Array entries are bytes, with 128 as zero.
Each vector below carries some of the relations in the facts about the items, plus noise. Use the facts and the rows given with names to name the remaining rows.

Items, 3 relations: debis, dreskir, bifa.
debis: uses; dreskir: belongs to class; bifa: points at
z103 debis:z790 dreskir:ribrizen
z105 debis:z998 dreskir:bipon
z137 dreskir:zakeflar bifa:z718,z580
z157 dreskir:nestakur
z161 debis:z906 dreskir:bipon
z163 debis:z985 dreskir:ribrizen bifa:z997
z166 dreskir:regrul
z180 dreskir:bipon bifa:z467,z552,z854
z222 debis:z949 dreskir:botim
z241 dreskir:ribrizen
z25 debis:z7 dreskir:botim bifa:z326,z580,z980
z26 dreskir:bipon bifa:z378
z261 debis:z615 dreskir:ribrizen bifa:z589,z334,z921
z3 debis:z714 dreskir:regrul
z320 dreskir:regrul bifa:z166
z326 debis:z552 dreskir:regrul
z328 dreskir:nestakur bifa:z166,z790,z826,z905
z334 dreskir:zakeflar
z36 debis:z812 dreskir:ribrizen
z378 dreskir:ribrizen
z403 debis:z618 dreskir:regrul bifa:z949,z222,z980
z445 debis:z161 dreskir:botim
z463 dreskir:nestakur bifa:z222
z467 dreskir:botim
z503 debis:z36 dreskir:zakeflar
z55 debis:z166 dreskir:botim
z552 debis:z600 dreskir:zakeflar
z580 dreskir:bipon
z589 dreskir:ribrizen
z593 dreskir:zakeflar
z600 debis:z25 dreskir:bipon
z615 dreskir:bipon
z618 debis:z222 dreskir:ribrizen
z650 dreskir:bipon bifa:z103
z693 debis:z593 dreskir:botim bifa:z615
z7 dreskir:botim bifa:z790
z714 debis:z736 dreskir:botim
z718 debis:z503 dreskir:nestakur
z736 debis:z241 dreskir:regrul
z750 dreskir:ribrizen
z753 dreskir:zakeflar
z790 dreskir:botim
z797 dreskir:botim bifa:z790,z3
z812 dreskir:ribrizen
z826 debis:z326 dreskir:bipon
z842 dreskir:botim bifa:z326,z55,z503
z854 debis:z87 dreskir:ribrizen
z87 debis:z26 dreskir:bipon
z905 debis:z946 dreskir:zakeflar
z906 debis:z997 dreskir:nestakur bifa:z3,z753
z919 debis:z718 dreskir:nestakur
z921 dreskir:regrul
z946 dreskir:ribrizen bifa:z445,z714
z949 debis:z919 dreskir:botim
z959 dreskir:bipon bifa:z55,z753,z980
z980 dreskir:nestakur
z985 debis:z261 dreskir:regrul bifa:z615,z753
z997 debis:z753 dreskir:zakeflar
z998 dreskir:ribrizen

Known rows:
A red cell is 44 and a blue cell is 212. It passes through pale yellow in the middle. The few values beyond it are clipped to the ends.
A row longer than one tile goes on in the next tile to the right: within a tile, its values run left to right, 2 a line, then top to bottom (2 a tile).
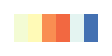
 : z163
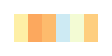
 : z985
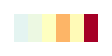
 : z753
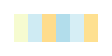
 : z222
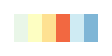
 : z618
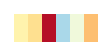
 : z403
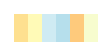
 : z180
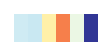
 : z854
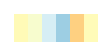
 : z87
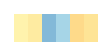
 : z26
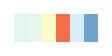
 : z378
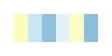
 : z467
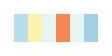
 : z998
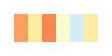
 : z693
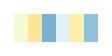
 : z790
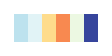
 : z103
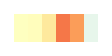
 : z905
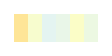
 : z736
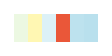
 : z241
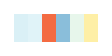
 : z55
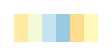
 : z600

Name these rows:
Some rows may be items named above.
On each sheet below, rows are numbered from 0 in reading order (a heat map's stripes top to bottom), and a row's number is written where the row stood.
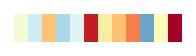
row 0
z980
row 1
z959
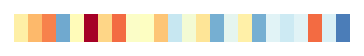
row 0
z959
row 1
z328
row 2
z790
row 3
z589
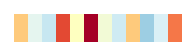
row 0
z593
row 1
z326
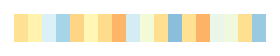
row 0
z650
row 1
z320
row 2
z320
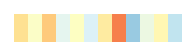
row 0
z3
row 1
z7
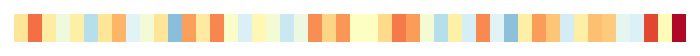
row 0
z797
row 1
z320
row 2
z693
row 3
z997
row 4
z905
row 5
z998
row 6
z906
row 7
z593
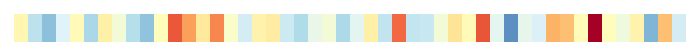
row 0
z921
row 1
z615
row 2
z693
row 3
z714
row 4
z812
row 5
z261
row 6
z503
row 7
z105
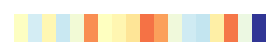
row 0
z718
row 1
z905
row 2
z854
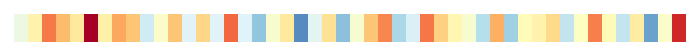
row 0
z137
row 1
z985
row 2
z946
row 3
z166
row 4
z25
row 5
z826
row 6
z463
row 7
z580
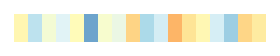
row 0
z445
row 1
z949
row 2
z650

